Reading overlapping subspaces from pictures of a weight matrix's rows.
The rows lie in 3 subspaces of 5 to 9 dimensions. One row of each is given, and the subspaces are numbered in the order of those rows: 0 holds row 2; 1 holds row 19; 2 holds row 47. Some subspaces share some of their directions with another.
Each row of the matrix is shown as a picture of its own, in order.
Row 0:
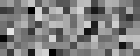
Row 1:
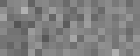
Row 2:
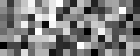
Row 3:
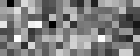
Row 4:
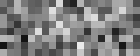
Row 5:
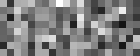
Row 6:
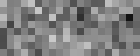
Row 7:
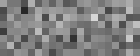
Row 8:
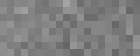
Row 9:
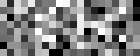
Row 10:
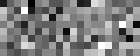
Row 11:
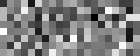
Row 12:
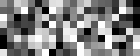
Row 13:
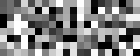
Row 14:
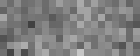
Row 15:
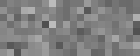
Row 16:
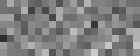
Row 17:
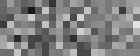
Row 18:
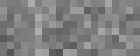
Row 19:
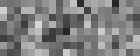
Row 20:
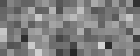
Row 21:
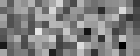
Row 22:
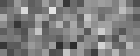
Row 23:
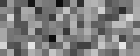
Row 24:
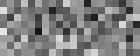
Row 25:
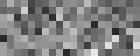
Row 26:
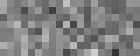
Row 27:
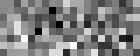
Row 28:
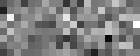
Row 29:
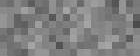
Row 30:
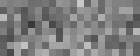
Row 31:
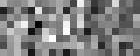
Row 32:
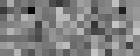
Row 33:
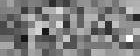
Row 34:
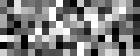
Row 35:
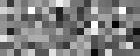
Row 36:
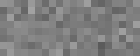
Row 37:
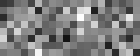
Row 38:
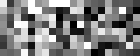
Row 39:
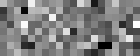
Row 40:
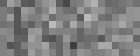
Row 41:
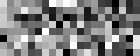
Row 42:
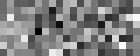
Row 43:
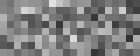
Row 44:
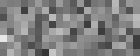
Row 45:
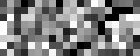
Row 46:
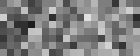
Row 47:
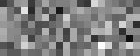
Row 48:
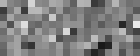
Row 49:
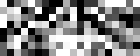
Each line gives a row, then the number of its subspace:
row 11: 2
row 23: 0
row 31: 1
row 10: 2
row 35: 1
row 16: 1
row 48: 2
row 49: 0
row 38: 1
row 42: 2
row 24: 2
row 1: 2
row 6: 0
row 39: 2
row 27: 0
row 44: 1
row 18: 1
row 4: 1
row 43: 2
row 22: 2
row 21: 1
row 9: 0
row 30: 0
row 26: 2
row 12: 1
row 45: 0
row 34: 1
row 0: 1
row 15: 0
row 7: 2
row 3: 0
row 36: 2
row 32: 1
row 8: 0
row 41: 0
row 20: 0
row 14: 0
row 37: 0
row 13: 0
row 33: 2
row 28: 2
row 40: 0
